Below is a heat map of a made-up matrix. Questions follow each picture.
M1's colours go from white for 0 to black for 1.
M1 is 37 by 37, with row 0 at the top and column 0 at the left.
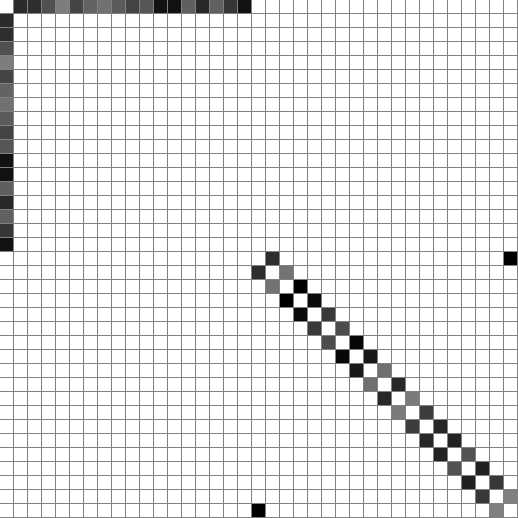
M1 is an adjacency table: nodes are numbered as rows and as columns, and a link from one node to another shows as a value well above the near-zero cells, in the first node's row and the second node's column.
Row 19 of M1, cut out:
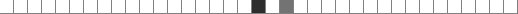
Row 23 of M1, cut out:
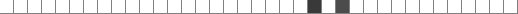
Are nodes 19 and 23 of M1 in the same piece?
yes
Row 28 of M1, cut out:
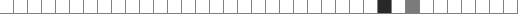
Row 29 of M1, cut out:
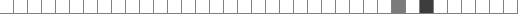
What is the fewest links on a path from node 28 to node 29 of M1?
1
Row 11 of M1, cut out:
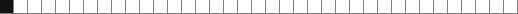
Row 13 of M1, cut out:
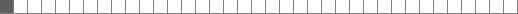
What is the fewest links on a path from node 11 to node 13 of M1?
2
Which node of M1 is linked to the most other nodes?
node 0
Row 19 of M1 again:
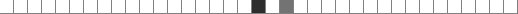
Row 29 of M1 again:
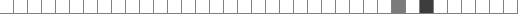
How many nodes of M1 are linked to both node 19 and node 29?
0
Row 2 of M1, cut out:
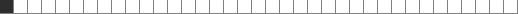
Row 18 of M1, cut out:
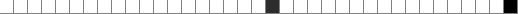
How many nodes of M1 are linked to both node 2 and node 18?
0
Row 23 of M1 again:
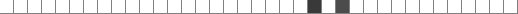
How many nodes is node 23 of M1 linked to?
2
